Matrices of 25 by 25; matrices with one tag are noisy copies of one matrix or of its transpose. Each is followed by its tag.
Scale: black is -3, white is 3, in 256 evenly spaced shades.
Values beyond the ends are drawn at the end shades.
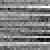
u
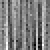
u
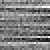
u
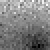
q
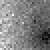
q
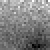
q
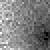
q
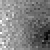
q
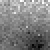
q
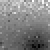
q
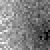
q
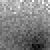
q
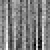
u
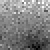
q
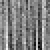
u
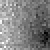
q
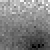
q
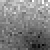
q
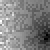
q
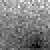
q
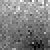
q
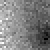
q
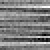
u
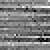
u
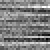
u
